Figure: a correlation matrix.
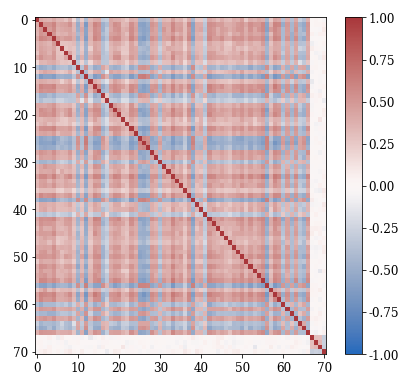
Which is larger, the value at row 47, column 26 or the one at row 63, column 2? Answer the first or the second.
the second
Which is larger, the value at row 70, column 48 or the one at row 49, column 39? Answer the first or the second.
the second
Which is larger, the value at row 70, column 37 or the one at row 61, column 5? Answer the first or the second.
the second
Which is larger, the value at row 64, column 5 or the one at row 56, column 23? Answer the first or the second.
the first
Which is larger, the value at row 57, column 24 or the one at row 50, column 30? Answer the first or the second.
the first
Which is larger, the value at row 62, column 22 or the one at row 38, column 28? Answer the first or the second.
the first
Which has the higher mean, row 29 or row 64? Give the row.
29
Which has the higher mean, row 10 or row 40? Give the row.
40
